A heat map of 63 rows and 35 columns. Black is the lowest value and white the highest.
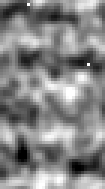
Overall the values sit about 50% of the way up the scale. There are two isolated cells, each far higher than the cells round it. There is no overall slope. Stripes running across repeat 4 times from top to bottom.
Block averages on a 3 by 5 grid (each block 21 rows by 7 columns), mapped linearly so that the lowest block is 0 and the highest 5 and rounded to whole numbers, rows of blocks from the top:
11133 | 02342 | 22522
